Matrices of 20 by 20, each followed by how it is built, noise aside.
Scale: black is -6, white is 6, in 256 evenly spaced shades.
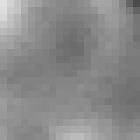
smooth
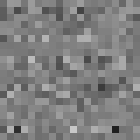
uneven rows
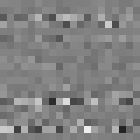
uneven rows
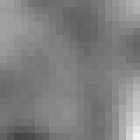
smooth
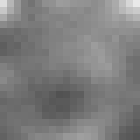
smooth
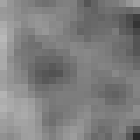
smooth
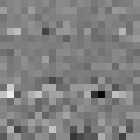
uneven rows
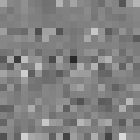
uneven rows
